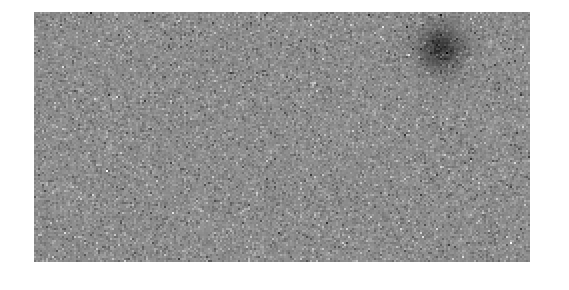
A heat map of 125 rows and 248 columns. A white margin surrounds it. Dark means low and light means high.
One dip sinks in the top right. A few values lie far out on both sides of the bulk. No row or column stands out. The top right is the ninth with the lowest average. No regular stripes run through it. There is no overall slope.
